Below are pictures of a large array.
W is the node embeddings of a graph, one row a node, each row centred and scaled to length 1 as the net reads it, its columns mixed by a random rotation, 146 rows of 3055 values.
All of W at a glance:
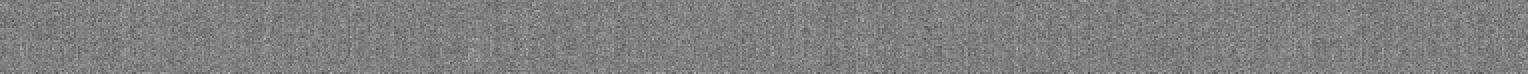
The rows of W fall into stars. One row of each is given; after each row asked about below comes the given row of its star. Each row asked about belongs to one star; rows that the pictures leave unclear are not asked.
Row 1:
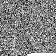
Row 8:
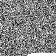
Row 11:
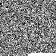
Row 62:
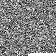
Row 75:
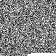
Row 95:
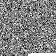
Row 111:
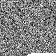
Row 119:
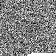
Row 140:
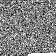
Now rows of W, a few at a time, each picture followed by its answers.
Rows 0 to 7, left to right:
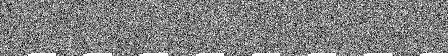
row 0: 95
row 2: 119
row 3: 75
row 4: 140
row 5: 11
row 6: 11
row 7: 8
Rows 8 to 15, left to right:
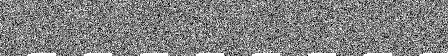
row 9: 8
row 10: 8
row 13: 11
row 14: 111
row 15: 75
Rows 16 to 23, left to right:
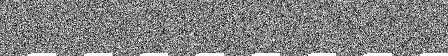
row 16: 119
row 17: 62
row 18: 62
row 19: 140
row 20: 75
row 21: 11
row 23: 95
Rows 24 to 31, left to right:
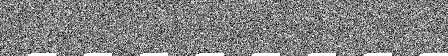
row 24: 75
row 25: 8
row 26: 140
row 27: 140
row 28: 8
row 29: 119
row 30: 1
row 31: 1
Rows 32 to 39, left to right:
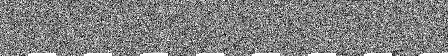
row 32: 62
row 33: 75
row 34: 119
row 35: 95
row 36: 75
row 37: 75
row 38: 140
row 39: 1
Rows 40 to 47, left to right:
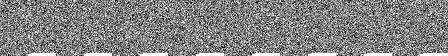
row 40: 1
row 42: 1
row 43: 111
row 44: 95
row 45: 11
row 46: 62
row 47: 95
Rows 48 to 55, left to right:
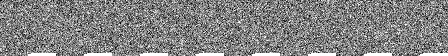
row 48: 119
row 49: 140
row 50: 11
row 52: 111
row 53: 95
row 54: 111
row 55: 111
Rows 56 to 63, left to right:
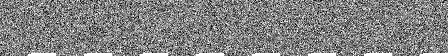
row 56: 111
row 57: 11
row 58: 75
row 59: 8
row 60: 95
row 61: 62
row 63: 8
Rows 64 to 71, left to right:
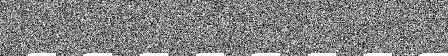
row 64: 8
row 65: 1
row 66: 75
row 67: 62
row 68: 75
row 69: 11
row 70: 119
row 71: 1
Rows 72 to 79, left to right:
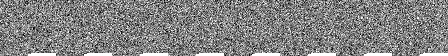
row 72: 75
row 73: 140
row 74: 62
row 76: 111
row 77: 119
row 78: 119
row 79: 119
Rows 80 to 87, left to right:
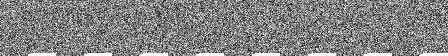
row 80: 8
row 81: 140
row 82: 8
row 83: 95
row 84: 75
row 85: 95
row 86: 8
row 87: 8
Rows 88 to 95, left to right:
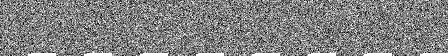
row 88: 75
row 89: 62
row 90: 75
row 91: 140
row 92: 95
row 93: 140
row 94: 8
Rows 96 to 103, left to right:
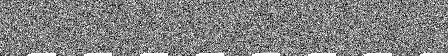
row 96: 111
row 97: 62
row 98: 119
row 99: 140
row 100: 8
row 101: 95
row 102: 1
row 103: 119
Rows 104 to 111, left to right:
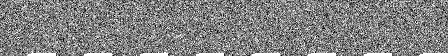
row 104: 119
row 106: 62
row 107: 140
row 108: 1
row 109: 8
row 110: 111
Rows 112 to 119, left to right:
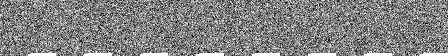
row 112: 119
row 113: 8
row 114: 140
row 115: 75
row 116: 1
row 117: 95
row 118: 11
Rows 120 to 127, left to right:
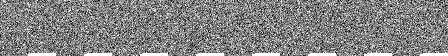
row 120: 8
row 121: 8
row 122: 95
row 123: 119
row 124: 11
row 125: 1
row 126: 11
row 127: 62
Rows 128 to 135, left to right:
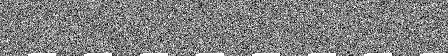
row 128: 11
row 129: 140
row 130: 111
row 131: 1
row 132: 11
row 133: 95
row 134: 140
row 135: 111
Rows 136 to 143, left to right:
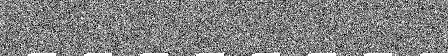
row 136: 8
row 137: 119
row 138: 75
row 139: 95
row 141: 1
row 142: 11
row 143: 11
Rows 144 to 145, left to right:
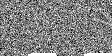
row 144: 75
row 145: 62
